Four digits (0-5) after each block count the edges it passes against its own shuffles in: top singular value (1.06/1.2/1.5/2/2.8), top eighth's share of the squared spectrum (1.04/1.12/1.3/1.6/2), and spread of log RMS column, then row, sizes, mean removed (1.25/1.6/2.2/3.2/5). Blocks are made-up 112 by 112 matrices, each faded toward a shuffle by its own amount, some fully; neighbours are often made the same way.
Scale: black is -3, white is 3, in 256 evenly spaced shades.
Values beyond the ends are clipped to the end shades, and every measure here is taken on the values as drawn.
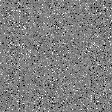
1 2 2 1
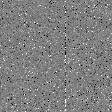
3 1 1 0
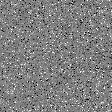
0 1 1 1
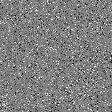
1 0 0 0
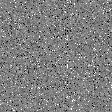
1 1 1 0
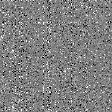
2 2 3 2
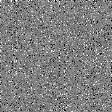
1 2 2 2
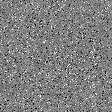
0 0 0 0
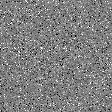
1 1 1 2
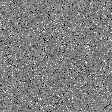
0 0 0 0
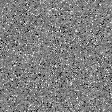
0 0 0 1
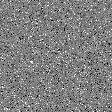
0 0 0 0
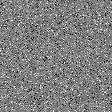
0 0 0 0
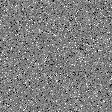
0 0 0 0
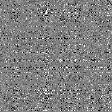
2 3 3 4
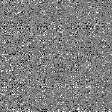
2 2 3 3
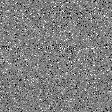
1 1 1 2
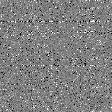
4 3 1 2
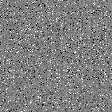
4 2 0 1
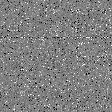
3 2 0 1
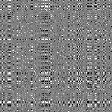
5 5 4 4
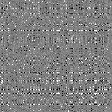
5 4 3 3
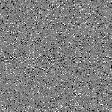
4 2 1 1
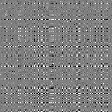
5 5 4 4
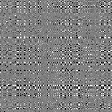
5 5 4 4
